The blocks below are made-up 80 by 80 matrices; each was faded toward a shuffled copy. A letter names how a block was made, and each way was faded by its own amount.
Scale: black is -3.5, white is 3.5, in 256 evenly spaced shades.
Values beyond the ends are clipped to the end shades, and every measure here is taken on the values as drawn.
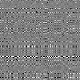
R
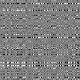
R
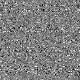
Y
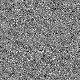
Y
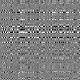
R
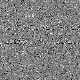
Y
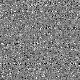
Y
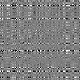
R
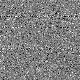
Y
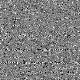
Y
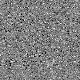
Y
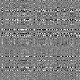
R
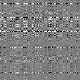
R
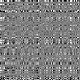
R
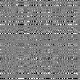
R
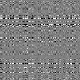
R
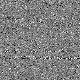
Y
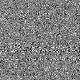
Y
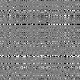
R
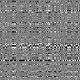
R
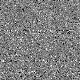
Y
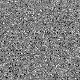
Y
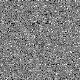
Y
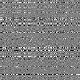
R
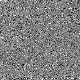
Y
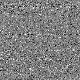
Y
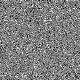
Y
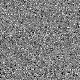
Y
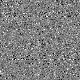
Y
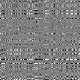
R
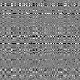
R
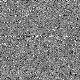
Y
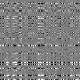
R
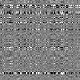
R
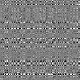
R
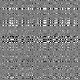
R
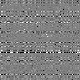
R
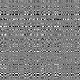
R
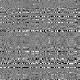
R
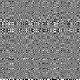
R
